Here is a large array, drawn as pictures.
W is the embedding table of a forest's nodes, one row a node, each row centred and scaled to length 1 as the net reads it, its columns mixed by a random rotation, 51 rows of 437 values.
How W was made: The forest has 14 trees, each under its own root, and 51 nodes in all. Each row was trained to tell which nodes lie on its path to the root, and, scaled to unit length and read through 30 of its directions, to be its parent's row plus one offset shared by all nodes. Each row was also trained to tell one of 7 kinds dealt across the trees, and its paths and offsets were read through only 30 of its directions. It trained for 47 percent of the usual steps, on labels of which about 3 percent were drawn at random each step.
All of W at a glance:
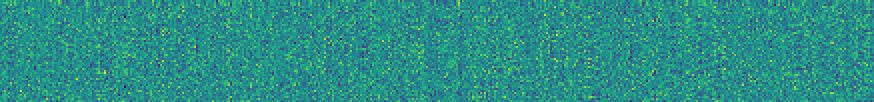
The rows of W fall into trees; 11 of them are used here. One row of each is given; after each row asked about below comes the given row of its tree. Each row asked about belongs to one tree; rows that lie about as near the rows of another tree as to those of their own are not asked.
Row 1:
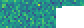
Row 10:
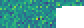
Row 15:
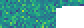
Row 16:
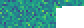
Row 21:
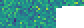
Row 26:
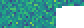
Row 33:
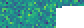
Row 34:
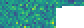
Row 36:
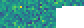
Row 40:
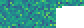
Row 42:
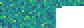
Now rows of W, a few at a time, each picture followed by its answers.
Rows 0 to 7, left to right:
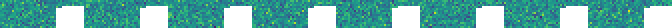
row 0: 10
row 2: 42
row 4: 16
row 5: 15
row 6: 42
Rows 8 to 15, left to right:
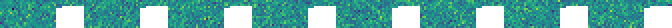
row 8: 16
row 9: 21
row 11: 15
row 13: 26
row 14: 10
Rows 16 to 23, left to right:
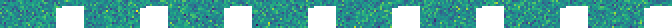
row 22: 26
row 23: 34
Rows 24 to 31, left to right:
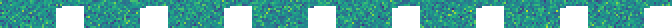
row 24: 42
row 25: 26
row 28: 26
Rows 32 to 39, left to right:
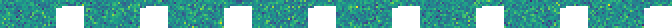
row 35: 10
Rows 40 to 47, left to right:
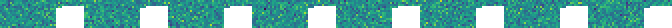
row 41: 42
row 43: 16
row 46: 21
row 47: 21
